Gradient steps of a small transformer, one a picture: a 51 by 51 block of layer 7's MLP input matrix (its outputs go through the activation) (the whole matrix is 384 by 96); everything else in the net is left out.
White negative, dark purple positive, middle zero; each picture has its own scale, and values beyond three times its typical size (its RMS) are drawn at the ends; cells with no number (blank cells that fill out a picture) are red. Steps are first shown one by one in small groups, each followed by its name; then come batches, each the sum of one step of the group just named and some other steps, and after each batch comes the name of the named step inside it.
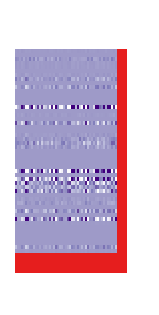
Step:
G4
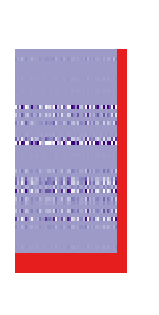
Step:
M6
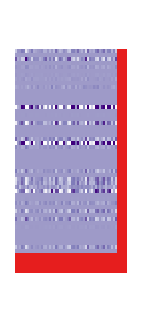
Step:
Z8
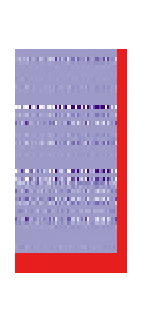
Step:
G4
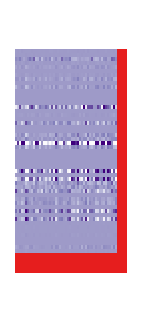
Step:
G4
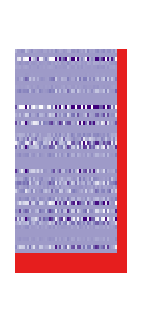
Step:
Z8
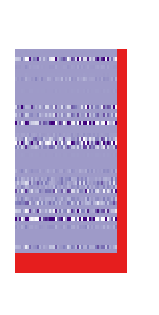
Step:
M6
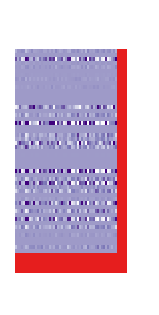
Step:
Z8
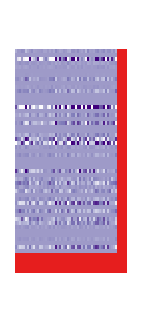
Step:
Z8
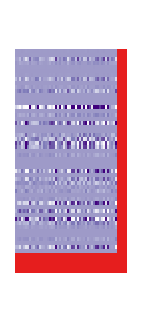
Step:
G4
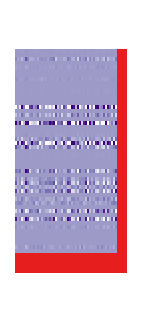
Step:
M6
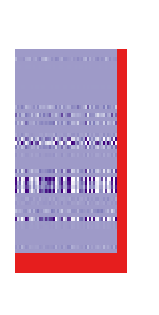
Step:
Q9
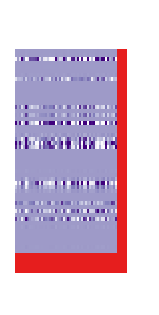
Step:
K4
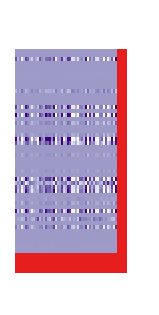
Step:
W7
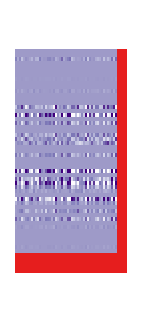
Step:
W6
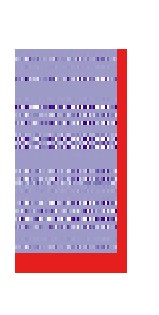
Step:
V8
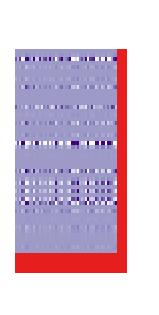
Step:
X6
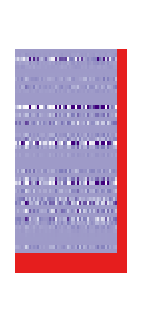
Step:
X6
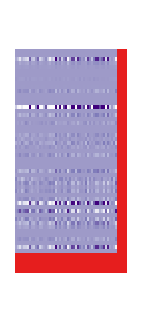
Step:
Q9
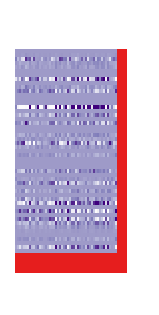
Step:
X6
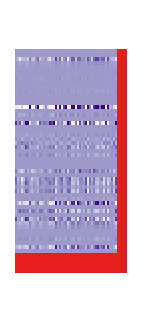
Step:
Q9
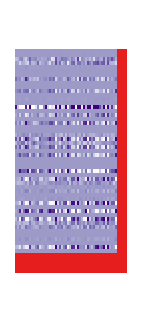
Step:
V8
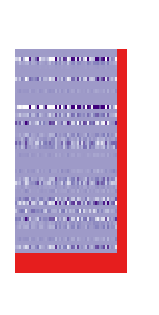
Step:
K4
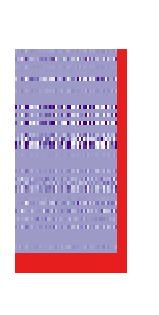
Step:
W7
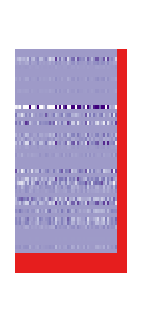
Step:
W6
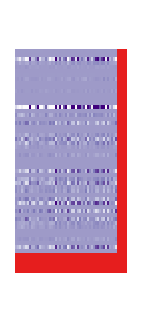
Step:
W7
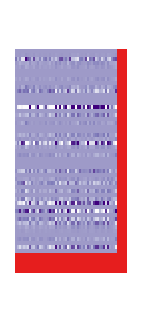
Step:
X6
